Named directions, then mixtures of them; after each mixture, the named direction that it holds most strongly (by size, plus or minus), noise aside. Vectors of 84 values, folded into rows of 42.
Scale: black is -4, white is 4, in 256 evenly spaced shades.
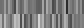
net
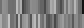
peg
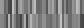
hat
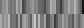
peg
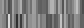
hat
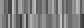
hat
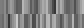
peg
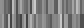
hat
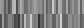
net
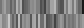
peg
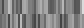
peg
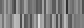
net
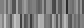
net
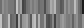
peg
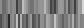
peg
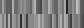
hat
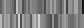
peg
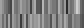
hat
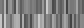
net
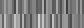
net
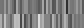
net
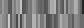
peg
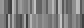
hat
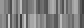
hat
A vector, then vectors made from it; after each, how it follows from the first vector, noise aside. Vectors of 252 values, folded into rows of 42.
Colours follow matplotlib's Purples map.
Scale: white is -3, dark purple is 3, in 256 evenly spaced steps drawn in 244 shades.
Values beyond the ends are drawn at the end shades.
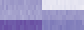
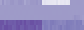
partly zeroed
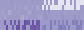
partly zeroed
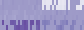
partly zeroed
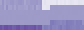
partly zeroed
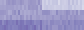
shrunk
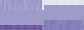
partly zeroed
